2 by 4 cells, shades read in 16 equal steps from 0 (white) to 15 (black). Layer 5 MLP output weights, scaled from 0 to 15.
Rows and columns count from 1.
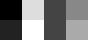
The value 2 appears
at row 1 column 2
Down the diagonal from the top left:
15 0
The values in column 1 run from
13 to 15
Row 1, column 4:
7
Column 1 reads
15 13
